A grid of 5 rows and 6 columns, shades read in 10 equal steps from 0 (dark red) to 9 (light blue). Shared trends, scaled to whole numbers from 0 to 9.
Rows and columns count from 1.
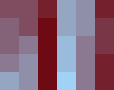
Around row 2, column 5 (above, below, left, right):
6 5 7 2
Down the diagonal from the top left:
3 3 0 8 5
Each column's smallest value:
3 3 0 7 5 1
